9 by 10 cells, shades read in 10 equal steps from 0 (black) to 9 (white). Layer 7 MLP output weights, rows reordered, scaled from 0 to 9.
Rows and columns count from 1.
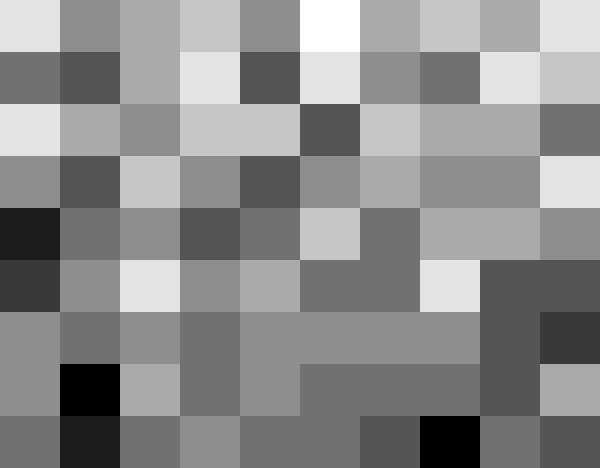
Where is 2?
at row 6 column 1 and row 7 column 10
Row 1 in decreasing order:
9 8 8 7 7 6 6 6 5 5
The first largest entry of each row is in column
6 4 1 10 6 3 1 3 4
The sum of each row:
67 56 59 52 45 48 43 41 32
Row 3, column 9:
6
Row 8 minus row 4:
0 -3 -1 -1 2 -1 -2 -1 -2 -2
